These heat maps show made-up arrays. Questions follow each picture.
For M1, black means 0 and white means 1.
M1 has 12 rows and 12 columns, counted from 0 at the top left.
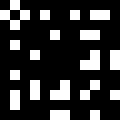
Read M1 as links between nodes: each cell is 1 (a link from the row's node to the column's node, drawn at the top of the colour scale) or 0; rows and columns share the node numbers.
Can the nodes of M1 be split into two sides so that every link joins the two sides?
no
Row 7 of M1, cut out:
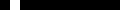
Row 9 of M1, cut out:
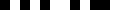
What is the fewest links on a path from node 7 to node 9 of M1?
2
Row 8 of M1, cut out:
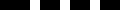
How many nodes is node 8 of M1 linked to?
3
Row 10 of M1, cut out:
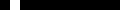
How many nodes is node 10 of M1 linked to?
1
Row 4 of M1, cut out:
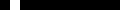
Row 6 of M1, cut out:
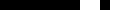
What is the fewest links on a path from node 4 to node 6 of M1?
3
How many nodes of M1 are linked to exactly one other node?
5
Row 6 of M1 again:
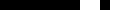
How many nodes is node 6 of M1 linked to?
3
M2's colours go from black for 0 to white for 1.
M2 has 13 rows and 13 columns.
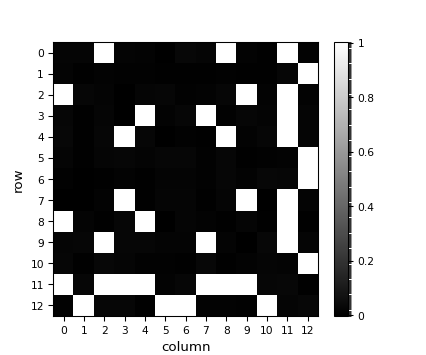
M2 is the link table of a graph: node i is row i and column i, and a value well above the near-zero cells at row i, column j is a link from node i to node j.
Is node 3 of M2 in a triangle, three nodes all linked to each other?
yes
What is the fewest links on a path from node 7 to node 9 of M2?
1
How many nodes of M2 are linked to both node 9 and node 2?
1
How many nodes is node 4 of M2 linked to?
3
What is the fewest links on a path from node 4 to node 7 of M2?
2
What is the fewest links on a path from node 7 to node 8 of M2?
2
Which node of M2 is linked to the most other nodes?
node 11
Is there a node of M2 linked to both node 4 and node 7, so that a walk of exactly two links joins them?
yes
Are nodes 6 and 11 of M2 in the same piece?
no
